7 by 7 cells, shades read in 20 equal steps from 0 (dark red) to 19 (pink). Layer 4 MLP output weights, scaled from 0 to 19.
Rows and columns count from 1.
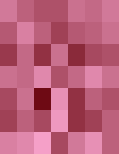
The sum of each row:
82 77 57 91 63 67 100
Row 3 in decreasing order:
13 12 9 8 6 5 4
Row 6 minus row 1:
-7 0 -1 9 -8 -5 -3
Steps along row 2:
up down down up up up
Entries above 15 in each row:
0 0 0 2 1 1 3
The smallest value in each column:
6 11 0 7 4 7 9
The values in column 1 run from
6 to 15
